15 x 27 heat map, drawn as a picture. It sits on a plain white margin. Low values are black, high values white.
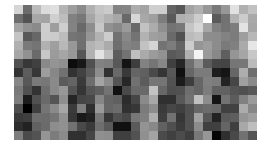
Ninth with the lowest average: bottom left. Stripes: upright, repeating 5 times. Mirror symmetry: none. Seam: horizontal, 40% of the way down, the top part higher.
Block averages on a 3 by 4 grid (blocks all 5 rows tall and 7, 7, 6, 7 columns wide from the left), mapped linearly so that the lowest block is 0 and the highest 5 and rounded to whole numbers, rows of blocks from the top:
5 4 4 5 / 2 1 1 2 / 1 0 1 2
